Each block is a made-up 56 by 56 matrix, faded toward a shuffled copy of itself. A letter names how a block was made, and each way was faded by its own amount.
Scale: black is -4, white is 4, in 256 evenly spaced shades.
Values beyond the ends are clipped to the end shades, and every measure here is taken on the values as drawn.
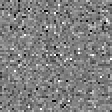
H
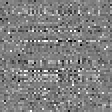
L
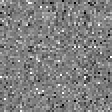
H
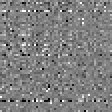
L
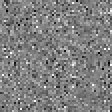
H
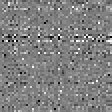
L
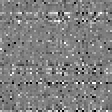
L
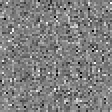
H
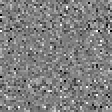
H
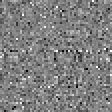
H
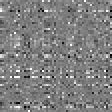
L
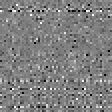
L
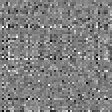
L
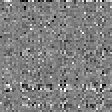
L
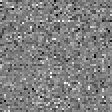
H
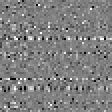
L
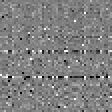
L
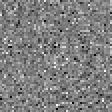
H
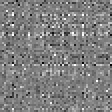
L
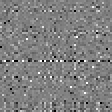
L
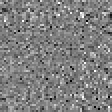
H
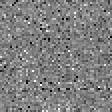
H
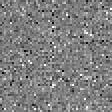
H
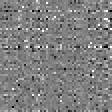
L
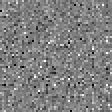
H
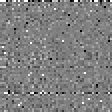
L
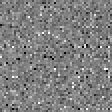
H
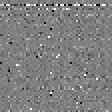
L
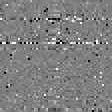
L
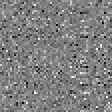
H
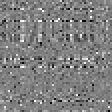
L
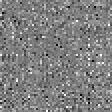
H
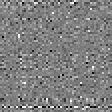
L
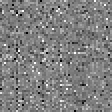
H
